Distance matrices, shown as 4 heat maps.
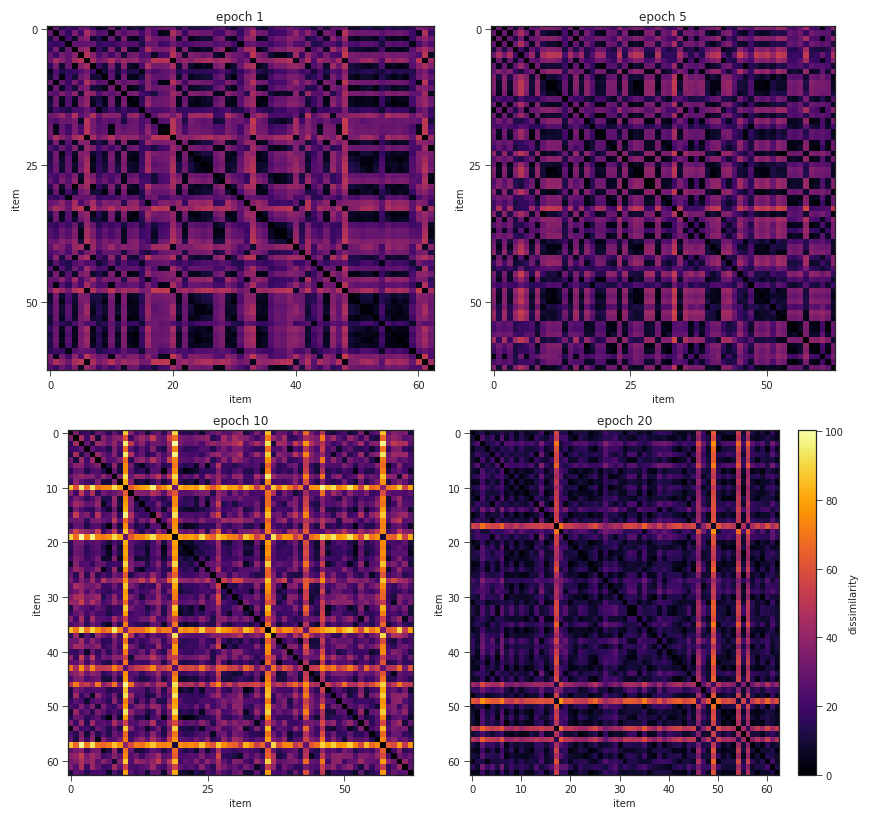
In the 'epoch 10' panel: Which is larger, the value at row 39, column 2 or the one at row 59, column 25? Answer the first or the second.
the first
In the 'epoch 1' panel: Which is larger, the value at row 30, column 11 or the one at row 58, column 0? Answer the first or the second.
the second
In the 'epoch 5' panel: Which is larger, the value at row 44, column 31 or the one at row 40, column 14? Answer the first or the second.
the first
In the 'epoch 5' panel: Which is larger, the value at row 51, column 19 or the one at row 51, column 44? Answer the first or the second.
the second
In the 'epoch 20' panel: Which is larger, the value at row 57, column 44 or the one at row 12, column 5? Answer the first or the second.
the first
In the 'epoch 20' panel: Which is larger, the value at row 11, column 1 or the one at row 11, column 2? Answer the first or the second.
the second
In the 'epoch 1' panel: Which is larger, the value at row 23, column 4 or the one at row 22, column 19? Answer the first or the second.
the second
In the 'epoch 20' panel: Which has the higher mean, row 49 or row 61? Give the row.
49
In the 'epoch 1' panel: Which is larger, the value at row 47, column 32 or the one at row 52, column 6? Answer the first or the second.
the second
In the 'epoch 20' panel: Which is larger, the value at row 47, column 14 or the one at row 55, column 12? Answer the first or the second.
the first
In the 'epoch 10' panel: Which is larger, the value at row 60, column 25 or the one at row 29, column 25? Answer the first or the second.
the first
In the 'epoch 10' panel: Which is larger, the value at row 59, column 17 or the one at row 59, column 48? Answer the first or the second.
the second
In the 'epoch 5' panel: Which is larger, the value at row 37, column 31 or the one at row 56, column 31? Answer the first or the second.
the first
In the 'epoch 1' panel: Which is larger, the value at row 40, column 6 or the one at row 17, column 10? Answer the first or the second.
the second
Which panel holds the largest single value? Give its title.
epoch 10
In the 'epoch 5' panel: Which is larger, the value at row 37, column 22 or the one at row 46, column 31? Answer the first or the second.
the second
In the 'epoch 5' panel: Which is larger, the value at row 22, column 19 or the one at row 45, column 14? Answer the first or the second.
the first
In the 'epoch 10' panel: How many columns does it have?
63
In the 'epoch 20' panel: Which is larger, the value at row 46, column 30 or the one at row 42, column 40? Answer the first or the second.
the first
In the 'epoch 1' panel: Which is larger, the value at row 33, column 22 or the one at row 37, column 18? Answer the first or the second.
the first
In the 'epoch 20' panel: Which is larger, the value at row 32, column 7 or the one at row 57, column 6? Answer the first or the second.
the second
